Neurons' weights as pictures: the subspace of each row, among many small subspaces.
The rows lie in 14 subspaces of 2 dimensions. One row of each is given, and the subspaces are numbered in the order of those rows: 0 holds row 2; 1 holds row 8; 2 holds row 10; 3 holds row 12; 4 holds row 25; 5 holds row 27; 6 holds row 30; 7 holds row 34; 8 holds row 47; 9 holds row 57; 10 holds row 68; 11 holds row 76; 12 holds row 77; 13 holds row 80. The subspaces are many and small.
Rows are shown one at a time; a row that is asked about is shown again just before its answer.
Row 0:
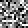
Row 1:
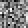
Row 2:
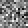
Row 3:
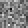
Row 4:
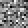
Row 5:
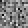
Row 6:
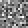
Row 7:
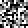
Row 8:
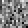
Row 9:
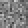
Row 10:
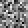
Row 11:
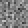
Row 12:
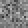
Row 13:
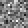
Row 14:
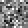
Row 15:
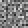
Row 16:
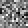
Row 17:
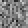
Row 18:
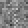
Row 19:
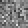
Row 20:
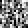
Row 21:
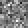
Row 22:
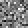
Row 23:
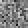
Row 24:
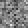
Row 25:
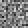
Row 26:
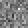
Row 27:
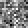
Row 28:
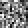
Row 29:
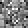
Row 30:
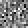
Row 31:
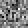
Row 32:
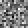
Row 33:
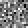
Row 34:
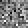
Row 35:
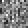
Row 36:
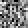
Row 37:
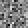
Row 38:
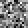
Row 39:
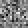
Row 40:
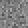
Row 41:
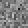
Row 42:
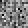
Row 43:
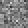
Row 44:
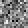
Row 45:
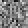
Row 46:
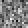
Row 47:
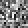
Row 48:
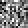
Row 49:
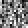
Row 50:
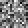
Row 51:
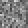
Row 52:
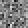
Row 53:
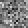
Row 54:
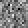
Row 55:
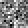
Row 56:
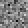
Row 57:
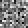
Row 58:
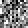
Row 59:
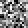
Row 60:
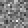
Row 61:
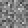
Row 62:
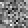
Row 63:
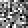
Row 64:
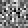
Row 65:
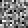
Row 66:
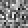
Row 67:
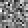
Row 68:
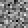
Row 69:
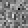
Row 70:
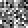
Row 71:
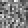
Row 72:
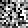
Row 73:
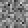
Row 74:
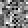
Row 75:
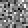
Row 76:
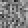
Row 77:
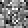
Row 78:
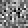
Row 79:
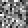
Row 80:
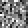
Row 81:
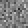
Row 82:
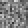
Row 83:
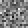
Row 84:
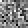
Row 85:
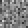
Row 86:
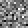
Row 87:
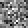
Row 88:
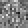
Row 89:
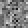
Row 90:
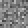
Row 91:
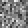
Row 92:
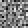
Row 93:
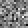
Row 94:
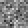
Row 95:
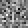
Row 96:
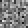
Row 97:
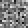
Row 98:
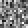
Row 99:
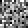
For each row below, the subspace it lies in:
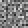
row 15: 4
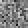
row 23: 7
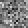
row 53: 12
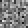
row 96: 9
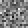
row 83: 2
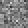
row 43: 9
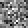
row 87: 12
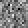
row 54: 8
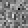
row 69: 8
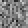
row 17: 13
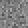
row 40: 4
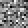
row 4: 9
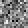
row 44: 10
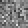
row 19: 7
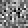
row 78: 6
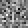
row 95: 3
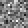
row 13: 10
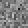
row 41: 8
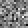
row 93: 0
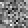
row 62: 12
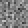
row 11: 3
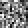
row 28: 11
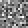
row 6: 4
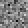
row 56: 10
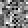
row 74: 5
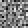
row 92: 4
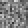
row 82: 11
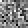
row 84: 7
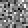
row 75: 6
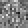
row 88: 6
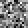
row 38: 2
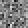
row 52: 7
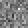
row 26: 8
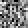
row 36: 11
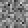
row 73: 3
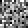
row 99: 12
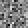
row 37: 7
